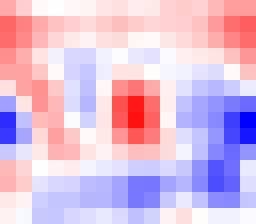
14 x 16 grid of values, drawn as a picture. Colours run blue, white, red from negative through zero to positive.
The texture is blotchy. The top middle is the smoothest part. The values follow a bell shape. The ninth with the lowest average is the middle right.
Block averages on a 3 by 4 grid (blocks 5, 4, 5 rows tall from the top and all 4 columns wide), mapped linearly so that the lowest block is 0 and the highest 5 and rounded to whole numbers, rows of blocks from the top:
5 3 4 5 | 3 4 5 0 | 3 2 2 1
